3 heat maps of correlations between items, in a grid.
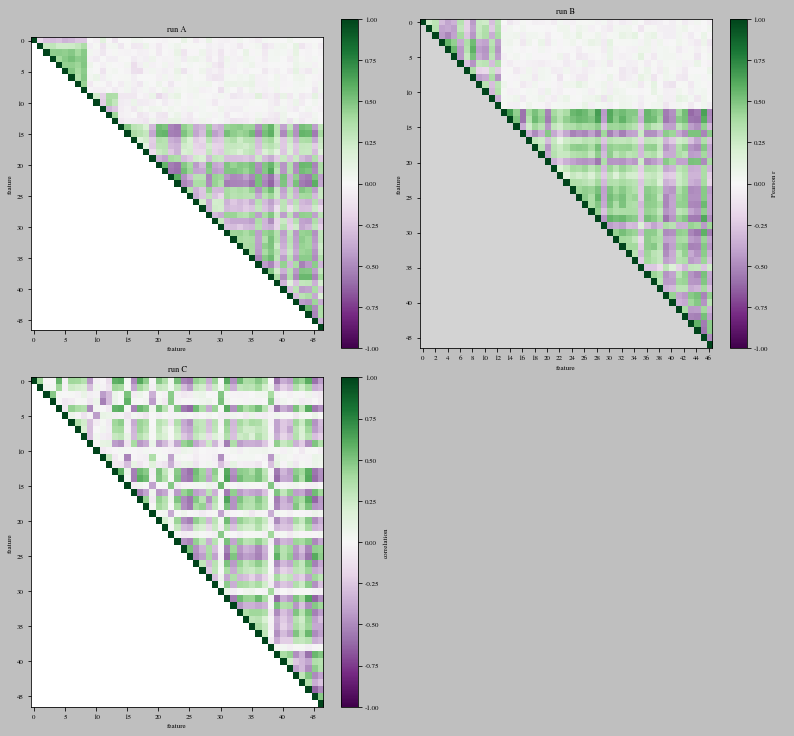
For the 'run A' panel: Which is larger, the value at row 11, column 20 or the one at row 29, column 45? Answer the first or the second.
the second
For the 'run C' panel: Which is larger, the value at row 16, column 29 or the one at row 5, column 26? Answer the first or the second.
the second
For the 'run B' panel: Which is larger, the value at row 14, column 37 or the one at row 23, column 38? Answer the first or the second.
the first
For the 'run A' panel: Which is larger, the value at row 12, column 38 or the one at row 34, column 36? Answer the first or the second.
the first
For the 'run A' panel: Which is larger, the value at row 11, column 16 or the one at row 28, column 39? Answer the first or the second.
the second
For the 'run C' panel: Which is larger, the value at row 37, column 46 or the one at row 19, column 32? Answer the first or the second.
the second
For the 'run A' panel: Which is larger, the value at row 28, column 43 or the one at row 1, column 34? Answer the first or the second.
the first
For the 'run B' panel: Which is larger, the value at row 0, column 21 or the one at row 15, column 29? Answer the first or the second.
the first
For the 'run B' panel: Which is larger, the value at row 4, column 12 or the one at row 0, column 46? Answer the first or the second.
the second
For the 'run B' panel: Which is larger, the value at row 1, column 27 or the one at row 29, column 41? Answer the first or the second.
the first
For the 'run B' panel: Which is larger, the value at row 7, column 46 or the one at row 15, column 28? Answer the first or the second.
the second
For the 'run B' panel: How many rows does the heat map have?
47
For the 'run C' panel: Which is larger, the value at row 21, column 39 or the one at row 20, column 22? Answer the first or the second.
the second
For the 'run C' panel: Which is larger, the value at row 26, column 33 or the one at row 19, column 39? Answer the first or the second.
the first
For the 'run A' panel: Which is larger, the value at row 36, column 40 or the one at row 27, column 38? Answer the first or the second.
the first
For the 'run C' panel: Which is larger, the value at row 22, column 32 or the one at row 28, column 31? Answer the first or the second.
the first
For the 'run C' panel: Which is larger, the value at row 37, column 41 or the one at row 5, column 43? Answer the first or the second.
the second
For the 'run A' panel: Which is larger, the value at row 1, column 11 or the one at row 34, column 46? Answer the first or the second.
the second
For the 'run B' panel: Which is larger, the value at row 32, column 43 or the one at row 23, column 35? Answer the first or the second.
the second
